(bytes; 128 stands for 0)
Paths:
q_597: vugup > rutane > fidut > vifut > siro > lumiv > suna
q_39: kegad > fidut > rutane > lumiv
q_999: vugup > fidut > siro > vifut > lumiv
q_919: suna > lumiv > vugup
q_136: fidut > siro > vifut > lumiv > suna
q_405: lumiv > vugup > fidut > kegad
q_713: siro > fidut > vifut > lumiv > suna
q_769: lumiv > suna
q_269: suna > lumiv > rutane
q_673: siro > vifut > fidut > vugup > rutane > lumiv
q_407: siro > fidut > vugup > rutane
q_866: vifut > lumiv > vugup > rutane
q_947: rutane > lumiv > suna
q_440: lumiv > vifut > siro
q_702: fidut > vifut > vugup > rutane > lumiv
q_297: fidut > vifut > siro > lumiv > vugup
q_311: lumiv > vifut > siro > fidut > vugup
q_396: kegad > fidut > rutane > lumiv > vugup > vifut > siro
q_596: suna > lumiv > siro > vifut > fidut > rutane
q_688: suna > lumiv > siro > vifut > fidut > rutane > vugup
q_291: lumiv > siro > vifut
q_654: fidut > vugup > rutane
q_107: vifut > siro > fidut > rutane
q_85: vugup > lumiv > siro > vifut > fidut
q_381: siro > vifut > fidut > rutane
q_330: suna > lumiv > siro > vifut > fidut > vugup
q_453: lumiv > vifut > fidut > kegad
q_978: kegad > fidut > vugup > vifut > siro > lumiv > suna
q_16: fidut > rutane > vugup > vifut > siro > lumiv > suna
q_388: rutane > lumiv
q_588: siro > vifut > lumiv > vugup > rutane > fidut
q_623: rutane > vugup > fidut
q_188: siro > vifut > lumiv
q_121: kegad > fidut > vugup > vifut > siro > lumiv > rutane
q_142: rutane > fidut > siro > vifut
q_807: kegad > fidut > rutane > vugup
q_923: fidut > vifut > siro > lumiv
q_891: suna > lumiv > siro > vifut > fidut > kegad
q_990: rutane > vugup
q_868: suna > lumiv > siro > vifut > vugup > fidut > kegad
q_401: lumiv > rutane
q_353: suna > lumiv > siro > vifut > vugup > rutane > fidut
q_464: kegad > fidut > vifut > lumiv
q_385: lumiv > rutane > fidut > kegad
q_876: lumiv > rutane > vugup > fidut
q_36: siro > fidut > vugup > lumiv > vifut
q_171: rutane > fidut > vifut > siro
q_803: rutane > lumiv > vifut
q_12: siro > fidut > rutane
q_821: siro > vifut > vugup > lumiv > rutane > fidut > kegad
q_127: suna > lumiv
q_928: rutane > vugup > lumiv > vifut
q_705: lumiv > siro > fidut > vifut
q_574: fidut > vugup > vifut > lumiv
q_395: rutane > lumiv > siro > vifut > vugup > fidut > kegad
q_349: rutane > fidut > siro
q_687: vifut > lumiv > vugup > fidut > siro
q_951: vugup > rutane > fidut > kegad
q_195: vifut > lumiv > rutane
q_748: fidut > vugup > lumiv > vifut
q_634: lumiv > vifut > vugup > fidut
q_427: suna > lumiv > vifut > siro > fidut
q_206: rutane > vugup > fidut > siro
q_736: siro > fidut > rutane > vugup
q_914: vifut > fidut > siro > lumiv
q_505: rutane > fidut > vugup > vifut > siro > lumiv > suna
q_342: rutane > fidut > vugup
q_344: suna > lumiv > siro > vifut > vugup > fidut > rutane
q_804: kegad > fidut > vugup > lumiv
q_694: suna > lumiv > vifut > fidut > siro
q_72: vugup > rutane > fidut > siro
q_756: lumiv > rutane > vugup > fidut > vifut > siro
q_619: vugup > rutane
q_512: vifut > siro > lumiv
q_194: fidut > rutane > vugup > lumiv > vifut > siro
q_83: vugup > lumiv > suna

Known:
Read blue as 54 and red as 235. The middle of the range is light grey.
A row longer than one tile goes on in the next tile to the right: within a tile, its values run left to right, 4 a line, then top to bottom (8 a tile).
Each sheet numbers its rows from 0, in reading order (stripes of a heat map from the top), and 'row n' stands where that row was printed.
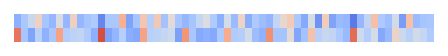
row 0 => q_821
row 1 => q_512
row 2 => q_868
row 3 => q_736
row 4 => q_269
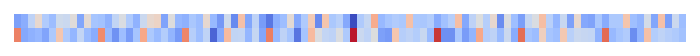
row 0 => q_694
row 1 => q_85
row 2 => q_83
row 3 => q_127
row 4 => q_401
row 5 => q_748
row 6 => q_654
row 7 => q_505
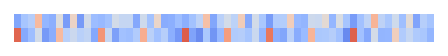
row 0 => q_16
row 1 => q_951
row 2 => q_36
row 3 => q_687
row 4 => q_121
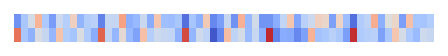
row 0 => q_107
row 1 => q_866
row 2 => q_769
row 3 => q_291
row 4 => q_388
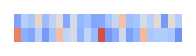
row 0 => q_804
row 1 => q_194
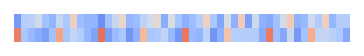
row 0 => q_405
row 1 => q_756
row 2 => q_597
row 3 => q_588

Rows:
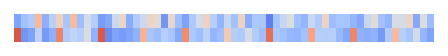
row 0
q_188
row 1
q_705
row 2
q_344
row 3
q_385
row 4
q_427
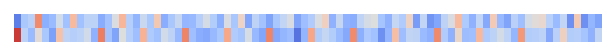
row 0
q_195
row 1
q_381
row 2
q_891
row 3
q_634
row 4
q_311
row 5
q_407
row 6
q_342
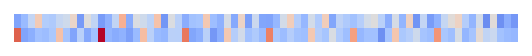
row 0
q_171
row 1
q_803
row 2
q_978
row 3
q_596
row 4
q_330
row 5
q_807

